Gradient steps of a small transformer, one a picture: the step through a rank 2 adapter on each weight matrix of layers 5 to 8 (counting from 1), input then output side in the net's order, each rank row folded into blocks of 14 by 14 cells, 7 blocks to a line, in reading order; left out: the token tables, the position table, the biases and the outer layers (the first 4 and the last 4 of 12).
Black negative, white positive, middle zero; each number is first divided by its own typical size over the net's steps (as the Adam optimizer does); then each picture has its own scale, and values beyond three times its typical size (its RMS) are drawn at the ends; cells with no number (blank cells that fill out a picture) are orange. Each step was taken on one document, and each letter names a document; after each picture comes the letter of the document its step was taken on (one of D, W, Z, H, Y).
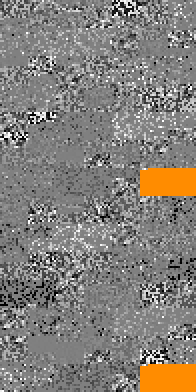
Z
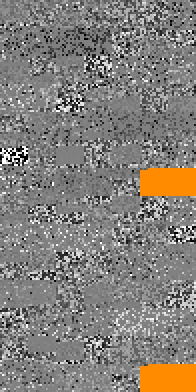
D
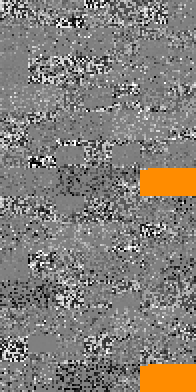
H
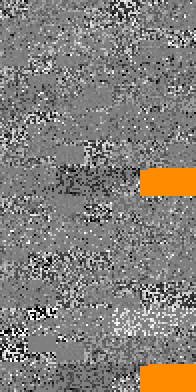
H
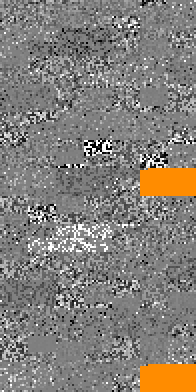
Z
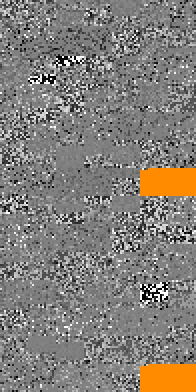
D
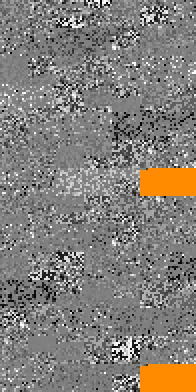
D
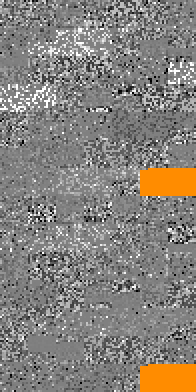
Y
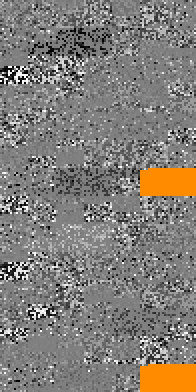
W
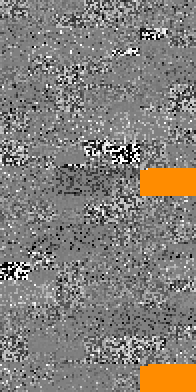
W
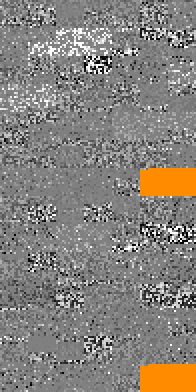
Z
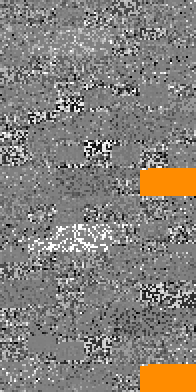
Z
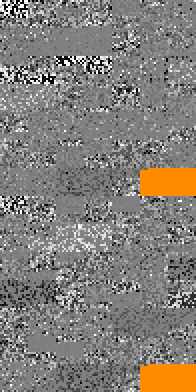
Y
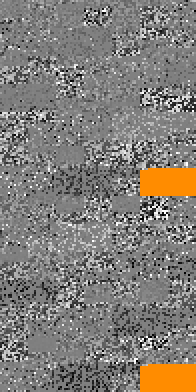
W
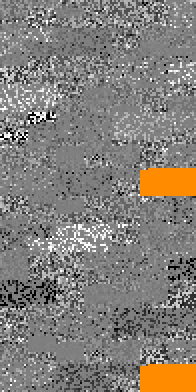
Z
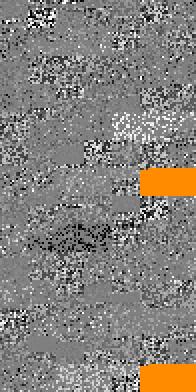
D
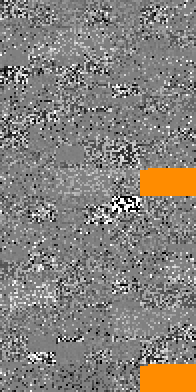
W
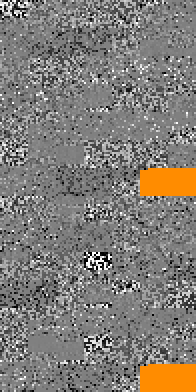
H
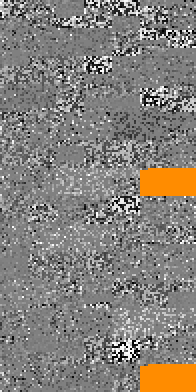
W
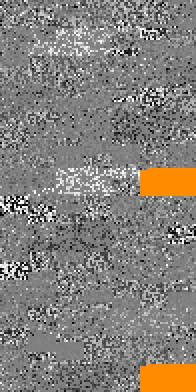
Z
